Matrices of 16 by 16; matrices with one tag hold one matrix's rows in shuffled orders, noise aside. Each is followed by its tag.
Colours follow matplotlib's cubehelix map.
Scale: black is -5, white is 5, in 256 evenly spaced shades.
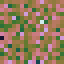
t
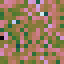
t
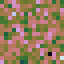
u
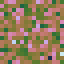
u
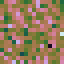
u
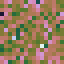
t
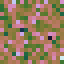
u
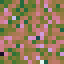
t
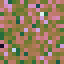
t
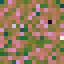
u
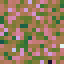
u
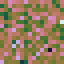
u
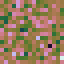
u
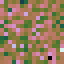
u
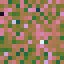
t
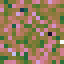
u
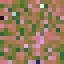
t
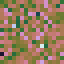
t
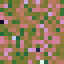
t
